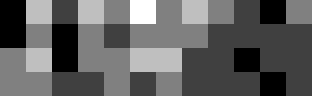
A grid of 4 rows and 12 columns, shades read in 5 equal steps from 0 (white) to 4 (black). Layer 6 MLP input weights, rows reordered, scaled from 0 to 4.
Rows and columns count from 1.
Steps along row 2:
down up down up down same same up same same same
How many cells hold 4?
7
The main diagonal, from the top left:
4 2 4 3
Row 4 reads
2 2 3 3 2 3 2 3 3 3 4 3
